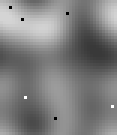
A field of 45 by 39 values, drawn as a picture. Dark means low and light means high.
Ninth with the highest average: top left. Lone odd cells: 6, 2 higher and 4 lower than their neighbours. Mirror symmetry: none. Roughest part: top left. Ninth with the lowest average: middle right.
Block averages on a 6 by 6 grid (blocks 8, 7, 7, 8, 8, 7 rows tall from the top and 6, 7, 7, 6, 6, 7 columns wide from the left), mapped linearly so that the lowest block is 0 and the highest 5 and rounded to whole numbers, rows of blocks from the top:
544324 / 455202 / 122100 / 223212 / 213322 / 312323
